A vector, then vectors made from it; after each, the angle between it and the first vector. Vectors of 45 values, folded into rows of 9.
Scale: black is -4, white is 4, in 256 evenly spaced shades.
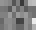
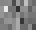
orthogonal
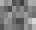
nearly parallel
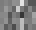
partly opposed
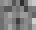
nearly parallel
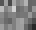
partly opposed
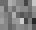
partly opposed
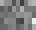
nearly parallel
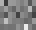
orthogonal
